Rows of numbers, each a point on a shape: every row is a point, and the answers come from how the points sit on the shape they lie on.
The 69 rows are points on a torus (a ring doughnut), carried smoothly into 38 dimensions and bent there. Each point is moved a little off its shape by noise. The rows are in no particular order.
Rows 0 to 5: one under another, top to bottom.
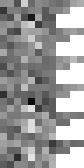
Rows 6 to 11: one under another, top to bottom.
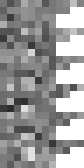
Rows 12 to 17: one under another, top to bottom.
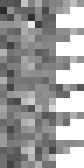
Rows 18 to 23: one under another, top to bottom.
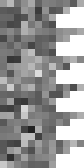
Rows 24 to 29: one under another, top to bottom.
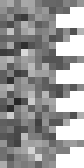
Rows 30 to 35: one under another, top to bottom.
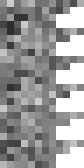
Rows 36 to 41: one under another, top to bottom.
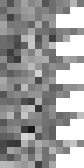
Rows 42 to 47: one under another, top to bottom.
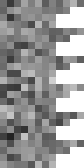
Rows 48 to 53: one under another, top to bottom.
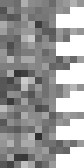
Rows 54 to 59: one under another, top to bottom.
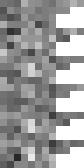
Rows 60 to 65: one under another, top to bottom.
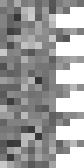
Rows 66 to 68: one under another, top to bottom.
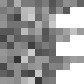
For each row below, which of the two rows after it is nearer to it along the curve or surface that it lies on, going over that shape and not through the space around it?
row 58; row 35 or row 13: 13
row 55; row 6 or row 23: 23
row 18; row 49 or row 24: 49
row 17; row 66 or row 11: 66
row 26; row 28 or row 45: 28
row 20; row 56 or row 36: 56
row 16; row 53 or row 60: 60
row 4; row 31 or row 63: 31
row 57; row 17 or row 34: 17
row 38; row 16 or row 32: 16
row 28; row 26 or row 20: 26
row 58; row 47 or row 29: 29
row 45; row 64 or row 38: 38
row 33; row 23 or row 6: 23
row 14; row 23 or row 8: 23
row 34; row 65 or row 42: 42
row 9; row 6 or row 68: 68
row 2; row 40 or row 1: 1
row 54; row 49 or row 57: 49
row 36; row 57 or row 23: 23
